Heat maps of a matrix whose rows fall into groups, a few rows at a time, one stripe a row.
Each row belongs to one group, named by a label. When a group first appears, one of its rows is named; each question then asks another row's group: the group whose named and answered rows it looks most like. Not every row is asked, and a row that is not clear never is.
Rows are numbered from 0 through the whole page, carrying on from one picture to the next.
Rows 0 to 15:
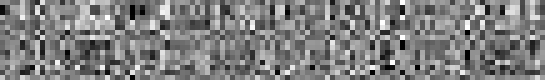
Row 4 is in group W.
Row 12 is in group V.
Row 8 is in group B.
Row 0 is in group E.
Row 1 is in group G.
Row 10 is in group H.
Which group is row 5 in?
W
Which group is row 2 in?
G
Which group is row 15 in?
E
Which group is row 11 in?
H
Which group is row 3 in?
E
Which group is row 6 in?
H
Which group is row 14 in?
B
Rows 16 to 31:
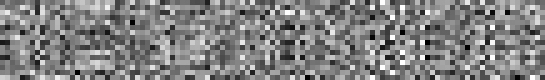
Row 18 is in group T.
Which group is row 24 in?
G
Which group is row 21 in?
G
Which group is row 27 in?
G
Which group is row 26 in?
E
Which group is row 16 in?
W
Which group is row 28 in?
E
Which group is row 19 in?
V
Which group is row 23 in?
V
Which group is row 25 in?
H
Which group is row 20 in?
E
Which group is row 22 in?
B
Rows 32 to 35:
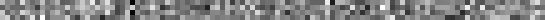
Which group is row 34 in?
E
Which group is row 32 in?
E
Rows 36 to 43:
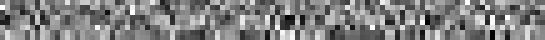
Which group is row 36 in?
W
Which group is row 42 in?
T
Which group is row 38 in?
B
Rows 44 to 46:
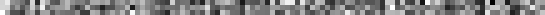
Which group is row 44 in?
T
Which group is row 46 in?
T
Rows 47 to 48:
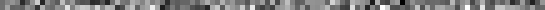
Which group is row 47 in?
B
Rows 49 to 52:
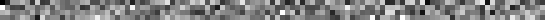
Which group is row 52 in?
E
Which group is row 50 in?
T
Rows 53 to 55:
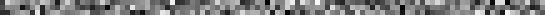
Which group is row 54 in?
B
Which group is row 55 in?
G
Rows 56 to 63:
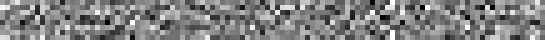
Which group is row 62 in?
V
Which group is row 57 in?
T
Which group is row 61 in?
W
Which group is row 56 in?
V
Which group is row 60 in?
B
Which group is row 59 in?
H
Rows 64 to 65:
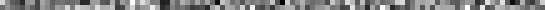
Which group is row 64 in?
T
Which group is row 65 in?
W
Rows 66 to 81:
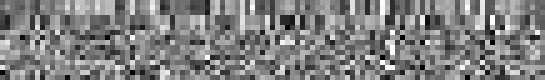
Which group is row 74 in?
T
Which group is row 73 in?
B
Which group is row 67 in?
W
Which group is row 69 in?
G
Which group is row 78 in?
W
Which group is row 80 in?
G
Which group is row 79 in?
T
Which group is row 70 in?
G
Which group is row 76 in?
V
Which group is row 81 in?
H
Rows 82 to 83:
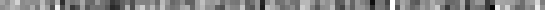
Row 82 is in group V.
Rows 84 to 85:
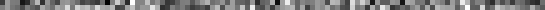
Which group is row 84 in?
B
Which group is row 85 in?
W
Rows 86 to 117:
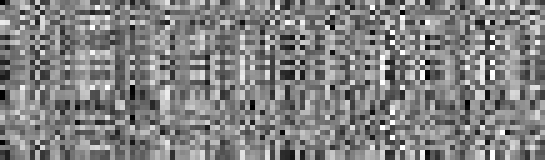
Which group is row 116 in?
G
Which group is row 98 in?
G
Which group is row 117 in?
G
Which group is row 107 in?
H
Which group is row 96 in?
E
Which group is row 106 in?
H
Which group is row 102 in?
W
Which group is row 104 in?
G
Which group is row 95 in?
G
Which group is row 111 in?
W
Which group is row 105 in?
G
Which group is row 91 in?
E
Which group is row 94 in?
V
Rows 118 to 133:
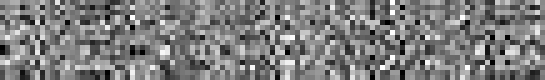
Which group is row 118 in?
V
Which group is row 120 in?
V
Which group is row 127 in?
G
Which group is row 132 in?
B
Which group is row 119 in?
B
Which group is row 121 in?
B
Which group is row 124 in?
V
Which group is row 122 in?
H
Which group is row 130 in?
T
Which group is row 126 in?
B
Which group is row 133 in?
B
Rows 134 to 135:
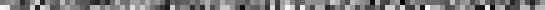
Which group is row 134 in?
B
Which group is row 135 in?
T
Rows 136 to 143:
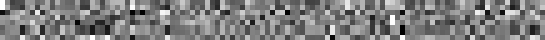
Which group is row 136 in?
T
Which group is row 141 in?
B
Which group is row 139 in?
V
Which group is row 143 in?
E
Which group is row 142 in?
B
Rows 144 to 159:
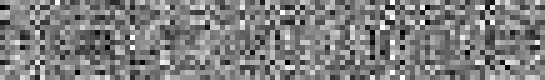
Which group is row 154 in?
H
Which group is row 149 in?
W
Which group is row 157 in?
T
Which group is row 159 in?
E
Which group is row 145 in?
G
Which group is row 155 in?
V
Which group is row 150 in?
B
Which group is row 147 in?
H
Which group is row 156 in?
G
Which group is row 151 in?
B
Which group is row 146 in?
T
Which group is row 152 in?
V
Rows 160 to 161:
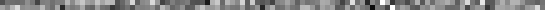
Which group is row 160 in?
W
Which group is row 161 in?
V
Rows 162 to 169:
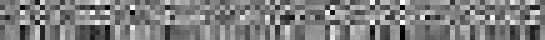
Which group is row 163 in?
B
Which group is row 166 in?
E
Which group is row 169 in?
B
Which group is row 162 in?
E
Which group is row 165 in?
G
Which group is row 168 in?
B
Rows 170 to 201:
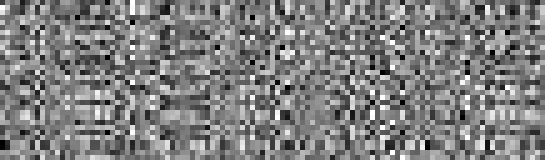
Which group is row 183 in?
V
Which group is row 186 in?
B
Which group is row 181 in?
B
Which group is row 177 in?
W
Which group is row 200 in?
V
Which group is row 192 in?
E
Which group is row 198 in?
G
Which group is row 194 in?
H
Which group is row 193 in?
E
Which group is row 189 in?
W
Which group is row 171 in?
T
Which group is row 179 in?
T
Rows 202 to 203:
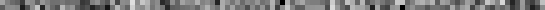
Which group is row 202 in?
T
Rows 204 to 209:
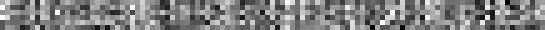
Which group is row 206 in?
V
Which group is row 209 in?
B
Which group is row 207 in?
T
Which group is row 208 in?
W
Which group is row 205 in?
T
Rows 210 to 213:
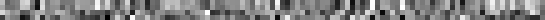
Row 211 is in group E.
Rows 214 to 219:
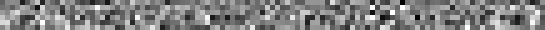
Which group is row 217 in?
H
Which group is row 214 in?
B
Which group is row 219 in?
W
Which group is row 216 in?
V
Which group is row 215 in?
E
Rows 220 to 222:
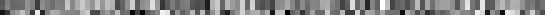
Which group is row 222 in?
G
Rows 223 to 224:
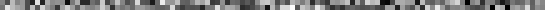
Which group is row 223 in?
H
